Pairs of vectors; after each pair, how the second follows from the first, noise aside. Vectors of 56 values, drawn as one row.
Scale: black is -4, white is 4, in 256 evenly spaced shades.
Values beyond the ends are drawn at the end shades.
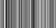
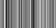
copied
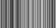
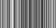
negated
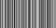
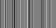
partly zeroed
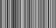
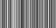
negated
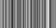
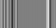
partly zeroed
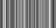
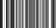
scaled up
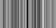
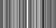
negated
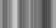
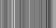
partly zeroed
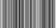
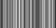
negated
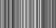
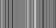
partly zeroed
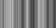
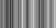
negated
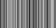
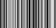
scaled up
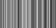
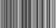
negated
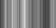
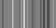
partly zeroed
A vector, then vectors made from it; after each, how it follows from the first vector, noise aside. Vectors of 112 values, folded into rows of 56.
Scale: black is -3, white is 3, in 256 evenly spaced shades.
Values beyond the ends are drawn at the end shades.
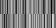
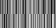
copied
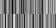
wrapped around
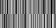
copied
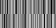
copied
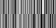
wrapped around
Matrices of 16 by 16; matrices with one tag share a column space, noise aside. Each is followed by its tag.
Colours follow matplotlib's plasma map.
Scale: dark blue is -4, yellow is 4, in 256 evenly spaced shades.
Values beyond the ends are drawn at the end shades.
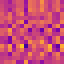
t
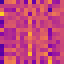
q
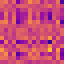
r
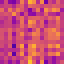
q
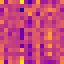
q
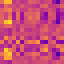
r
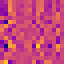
t
